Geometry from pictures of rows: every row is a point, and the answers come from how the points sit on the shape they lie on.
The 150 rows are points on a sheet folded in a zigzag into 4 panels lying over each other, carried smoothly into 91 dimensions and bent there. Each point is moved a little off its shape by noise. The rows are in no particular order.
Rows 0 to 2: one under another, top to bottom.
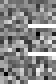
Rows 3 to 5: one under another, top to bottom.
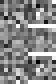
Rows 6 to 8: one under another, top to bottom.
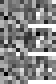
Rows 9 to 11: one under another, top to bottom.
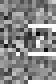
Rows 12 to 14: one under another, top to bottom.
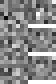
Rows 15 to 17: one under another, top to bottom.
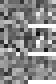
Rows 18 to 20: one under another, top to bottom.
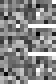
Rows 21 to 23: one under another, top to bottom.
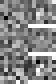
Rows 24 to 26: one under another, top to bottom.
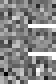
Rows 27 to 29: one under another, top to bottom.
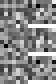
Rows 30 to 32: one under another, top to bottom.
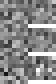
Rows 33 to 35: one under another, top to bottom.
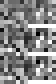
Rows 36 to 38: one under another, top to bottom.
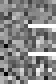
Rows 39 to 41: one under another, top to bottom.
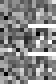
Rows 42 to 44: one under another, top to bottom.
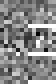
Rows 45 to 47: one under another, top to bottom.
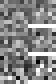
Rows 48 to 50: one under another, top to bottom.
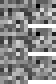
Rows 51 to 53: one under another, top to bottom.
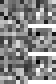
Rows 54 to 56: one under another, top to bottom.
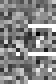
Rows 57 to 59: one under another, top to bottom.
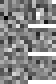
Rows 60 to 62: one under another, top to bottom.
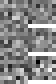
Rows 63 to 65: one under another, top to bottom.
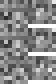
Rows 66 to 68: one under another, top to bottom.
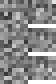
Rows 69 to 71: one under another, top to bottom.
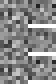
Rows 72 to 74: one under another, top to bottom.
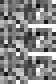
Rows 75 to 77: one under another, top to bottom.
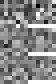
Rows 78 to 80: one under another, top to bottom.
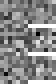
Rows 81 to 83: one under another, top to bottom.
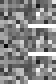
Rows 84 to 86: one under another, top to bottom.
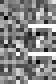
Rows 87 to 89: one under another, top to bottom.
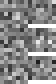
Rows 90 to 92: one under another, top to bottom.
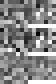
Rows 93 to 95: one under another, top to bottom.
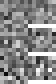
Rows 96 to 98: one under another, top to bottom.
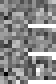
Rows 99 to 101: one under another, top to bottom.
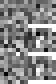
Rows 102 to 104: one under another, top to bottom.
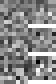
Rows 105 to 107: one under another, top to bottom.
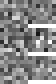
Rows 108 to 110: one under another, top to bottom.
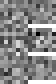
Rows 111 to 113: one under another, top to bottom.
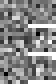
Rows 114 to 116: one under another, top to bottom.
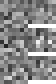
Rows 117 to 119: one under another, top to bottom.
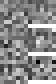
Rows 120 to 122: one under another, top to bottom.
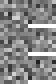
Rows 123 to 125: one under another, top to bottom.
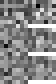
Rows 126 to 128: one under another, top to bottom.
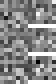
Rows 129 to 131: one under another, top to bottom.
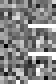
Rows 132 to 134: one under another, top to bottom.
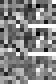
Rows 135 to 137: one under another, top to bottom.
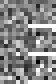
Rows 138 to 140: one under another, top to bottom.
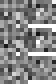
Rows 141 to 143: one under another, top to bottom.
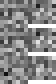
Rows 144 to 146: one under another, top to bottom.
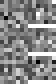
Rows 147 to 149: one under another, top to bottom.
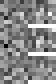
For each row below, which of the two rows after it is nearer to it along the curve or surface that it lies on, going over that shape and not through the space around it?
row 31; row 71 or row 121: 121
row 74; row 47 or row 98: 47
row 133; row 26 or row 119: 119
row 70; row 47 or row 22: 22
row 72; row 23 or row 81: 81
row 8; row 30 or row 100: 30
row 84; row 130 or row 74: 130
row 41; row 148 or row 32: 148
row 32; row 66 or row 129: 66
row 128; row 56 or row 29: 29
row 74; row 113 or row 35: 35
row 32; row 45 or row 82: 45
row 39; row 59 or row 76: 76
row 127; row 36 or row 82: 82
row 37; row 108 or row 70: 70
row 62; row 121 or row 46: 46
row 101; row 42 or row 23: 42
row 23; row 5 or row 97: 5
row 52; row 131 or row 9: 131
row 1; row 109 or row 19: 19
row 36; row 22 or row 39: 39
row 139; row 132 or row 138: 138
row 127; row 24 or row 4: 24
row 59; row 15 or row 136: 15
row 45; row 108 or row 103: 108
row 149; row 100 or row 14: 14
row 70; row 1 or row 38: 38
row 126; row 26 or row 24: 26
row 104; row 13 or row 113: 13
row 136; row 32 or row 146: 146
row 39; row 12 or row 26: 26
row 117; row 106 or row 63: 63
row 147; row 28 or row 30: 28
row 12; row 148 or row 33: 33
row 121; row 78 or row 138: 138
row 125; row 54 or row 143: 143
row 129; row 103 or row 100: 103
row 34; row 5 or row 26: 5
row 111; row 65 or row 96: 65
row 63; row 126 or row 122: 126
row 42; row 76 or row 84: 76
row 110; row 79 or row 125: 125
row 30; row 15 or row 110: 15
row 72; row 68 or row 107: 107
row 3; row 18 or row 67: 18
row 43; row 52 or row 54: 52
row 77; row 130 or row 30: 30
